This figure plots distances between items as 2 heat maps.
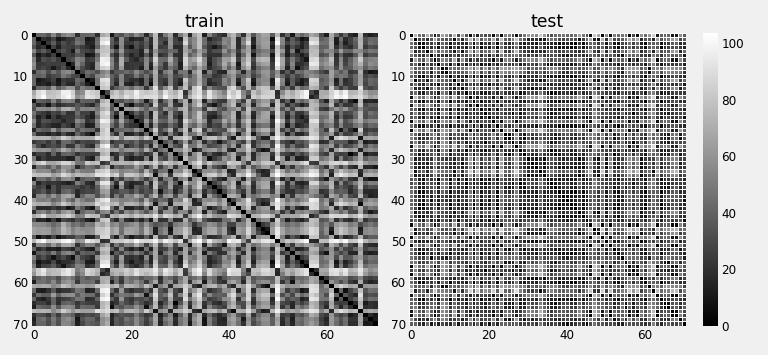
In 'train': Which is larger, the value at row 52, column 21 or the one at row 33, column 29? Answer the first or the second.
the second
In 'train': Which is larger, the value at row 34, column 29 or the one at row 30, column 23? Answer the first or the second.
the first
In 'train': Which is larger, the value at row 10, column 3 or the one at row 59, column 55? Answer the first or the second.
the second
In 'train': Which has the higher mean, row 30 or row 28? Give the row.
28
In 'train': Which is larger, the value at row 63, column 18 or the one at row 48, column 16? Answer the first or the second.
the second
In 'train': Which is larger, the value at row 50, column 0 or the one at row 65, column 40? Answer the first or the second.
the first
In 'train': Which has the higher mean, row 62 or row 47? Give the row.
47
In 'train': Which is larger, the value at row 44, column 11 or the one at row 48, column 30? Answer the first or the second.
the first
